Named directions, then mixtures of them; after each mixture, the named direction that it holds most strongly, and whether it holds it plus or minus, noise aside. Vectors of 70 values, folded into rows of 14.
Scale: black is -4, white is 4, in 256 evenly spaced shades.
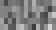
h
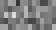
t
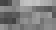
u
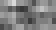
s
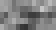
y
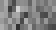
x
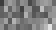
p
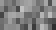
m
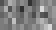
p, plus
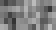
h, plus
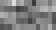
s, plus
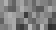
h, minus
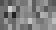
x, minus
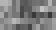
y, plus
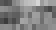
u, plus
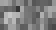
m, plus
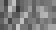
x, minus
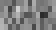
x, plus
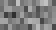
t, minus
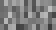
h, minus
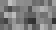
s, plus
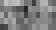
s, plus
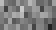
p, minus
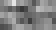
s, plus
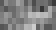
y, minus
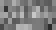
p, minus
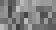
x, plus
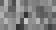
x, plus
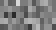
t, minus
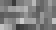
s, minus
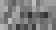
y, plus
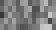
p, plus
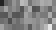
p, plus
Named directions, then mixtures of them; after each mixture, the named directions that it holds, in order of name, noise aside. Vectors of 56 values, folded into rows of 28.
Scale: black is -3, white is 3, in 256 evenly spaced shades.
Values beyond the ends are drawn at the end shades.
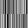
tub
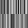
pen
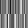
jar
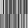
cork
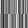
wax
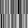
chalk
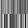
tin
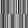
pen, wax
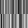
chalk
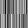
tub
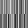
cork, jar, pen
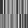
cork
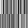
cork, pen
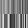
tin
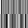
tin, wax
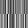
jar, tin, tub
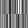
chalk, jar, pen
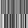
tin, tub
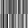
cork, jar, wax
